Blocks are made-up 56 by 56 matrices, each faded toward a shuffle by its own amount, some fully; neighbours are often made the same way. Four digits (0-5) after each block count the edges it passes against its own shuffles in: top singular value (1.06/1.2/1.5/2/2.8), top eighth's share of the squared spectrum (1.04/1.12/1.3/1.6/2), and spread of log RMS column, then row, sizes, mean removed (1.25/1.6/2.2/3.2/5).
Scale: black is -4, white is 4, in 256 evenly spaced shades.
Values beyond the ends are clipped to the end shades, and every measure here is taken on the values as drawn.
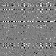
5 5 1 3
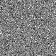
0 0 0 0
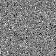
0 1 2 0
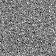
0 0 0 0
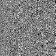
1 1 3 0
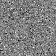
0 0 0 0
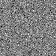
0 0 0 0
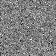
0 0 0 0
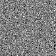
1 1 2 0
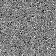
0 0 0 0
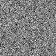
0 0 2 0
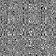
4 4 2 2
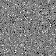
2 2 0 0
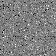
2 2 0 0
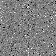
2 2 0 0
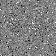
1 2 1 0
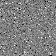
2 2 1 0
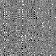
4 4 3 2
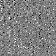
3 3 1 0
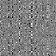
4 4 3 1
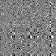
4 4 3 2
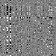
4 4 3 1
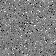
1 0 0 0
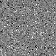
3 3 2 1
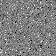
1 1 0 0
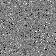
1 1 0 0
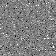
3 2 0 0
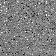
0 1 0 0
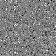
3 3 1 0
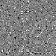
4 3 2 1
